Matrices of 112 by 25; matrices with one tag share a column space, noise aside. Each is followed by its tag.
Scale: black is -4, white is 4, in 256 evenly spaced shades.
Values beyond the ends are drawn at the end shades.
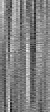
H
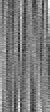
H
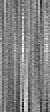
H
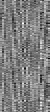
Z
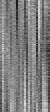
H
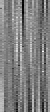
H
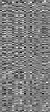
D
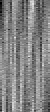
H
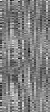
Z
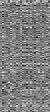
D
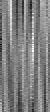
H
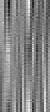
H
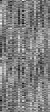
Z
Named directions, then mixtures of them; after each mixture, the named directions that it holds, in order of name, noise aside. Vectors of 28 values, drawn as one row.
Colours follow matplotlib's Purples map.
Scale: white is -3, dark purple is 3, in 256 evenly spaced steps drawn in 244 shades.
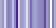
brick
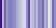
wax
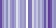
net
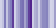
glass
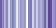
net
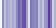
wax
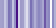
brick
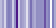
brick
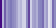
wax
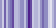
glass, wax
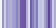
wax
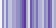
wax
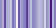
brick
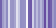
net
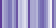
brick, wax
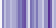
wax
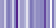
brick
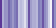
brick, wax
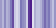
glass, net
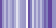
net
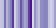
glass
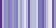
brick, wax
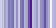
brick, glass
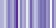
brick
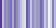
net, wax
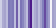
brick, glass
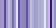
brick
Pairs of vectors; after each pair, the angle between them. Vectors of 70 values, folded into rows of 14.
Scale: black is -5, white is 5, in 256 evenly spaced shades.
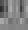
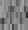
partly opposed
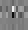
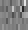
partly aligned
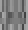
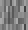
orthogonal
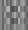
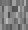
partly aligned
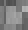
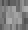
nearly parallel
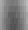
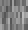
orthogonal
